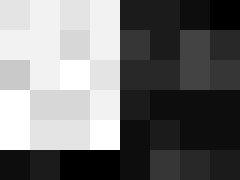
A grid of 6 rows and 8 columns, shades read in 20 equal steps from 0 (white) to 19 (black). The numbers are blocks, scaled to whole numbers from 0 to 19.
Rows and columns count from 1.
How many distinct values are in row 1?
5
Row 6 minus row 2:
17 16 16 18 3 -2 2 1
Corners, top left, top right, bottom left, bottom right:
2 19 18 17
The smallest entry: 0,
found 4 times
